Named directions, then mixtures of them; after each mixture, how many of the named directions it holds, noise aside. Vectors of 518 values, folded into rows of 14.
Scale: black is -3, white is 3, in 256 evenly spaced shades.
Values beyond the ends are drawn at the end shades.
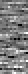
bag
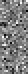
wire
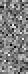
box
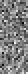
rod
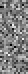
one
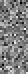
two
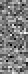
two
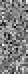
three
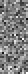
two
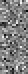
one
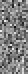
three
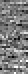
two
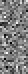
one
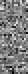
three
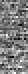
two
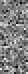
three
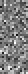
two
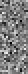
three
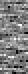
one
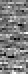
one
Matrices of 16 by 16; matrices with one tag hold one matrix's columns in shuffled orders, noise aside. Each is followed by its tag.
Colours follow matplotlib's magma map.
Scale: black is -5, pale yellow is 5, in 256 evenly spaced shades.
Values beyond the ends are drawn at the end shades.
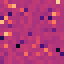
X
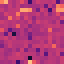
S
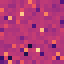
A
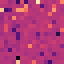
S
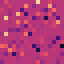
X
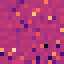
A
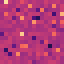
X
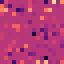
S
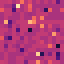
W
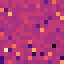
A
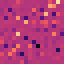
X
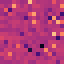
X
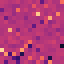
A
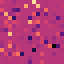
X
